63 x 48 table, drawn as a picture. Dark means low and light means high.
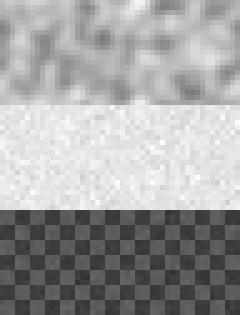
The table splits into 3 rows of 1 panel. Panel 1,1: high, blotchy. Panel 2,1: very high, fine-grained, faint in contrast. Panel 3,1: low, checkered.
